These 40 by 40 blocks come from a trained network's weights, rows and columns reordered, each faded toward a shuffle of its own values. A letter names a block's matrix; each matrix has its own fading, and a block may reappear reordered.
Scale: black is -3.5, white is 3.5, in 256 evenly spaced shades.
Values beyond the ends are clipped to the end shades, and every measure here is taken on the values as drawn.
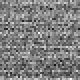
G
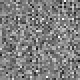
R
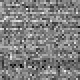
G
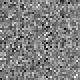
R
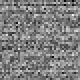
G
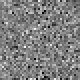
R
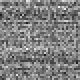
G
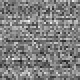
G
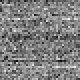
G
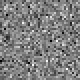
R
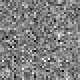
R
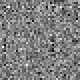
R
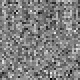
R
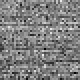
G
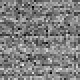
G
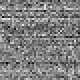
G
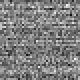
G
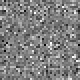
R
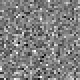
R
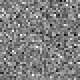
R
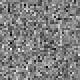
R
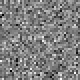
R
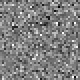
R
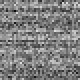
G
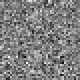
R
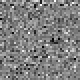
R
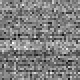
G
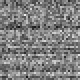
G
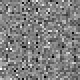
R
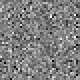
R
